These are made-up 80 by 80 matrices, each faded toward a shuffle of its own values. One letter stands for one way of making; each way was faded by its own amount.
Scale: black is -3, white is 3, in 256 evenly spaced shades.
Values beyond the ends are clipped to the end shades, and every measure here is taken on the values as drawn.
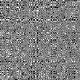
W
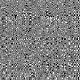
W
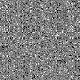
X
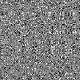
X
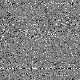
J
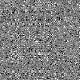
X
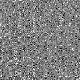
X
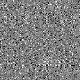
X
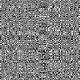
W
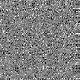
X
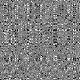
W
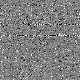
J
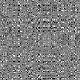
W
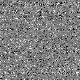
J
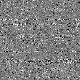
J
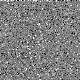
J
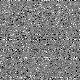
J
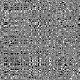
W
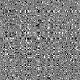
W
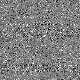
J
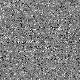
J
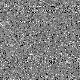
J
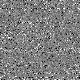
J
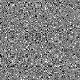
X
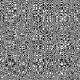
W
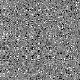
X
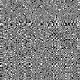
W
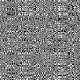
W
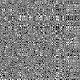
W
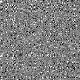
X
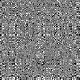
W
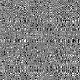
W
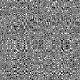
W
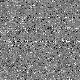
J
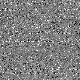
J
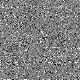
J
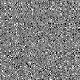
X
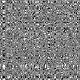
W
